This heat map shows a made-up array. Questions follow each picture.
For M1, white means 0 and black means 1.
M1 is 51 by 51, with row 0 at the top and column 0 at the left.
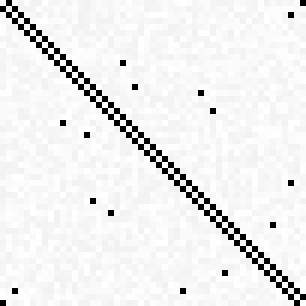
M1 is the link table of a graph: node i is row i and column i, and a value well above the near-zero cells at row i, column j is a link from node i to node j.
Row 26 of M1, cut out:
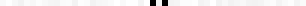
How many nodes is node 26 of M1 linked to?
2
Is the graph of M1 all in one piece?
yes
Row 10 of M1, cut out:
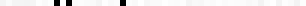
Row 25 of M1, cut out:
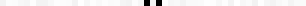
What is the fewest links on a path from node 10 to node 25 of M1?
6
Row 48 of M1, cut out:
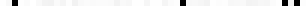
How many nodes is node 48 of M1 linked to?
4
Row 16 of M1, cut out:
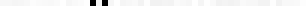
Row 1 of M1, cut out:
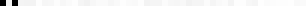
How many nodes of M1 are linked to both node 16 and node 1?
0
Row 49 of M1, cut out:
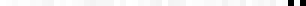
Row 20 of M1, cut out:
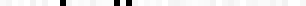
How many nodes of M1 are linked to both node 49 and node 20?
0
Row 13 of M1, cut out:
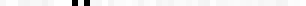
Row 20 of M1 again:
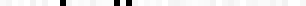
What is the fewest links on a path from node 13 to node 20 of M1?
4
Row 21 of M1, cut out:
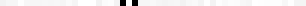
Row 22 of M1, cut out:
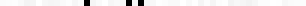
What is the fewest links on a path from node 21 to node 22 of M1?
1
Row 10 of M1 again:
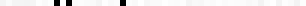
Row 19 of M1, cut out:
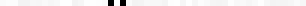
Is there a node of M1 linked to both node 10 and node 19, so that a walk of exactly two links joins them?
yes
